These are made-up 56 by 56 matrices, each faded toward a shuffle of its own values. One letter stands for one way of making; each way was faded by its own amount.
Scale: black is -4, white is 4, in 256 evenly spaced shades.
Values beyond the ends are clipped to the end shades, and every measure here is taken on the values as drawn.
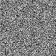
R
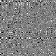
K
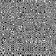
K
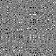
K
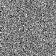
R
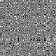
K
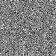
R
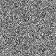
R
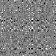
K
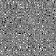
K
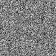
R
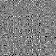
K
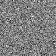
R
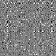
K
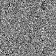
R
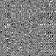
K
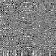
K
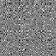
K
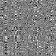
K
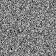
R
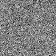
R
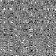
K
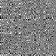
K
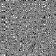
K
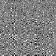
K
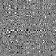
K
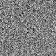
R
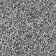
R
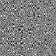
K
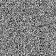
R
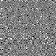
K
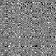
K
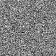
R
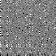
K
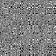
K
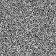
R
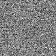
R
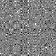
K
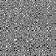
K
